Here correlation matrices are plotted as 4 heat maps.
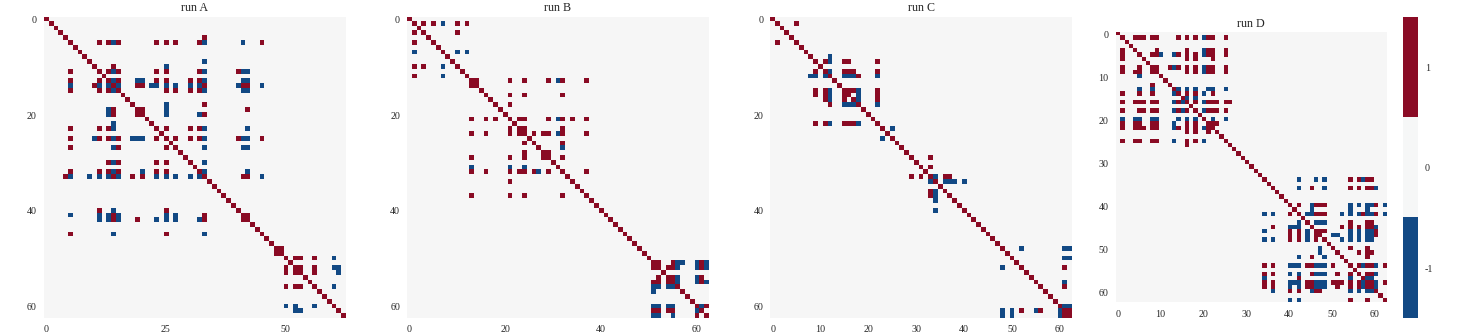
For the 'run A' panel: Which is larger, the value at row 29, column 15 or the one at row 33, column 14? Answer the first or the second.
the second
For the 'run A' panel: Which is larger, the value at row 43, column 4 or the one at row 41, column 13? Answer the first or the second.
the first
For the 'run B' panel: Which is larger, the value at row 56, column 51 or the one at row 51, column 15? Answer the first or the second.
the second
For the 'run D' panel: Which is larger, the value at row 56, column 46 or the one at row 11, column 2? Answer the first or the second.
the second
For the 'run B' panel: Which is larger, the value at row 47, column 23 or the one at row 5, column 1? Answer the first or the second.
the second
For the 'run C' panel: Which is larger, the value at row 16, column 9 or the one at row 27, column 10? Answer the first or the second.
the first
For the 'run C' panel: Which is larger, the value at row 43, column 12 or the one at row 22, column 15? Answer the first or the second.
the second
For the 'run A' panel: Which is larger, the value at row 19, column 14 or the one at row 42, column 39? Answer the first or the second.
the first
